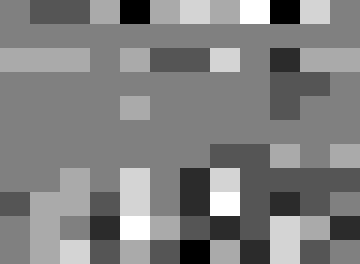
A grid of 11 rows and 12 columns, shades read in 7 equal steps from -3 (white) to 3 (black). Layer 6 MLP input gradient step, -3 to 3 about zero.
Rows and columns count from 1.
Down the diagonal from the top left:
0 0 -1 0 -1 0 0 -2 1 -2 1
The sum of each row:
-2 0 -4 2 0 0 0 1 1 0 1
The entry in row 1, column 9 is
-3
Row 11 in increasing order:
-2 -2 -1 -1 -1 0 0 1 1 1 2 3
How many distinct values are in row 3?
5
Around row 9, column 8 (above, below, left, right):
-2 2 2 1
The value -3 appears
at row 1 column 9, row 9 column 8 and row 10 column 5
